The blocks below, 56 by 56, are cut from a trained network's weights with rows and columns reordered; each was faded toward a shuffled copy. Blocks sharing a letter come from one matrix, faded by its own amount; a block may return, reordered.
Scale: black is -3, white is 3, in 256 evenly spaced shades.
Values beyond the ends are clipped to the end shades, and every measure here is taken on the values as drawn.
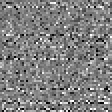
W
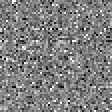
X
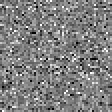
X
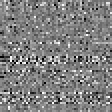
W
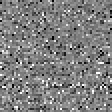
X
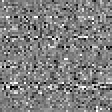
W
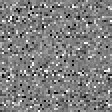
X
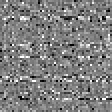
W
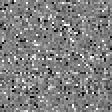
X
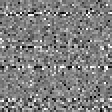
W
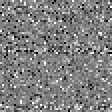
X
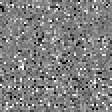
X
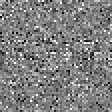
X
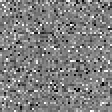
X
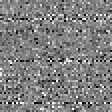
W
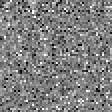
X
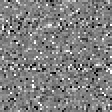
X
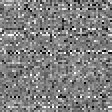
W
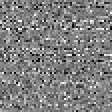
W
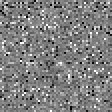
X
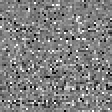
X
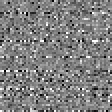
W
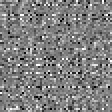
W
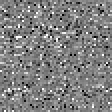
X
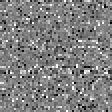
X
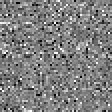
X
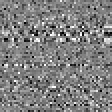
W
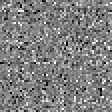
X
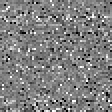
X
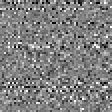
W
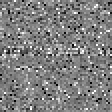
X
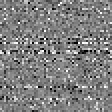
W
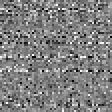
W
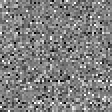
X
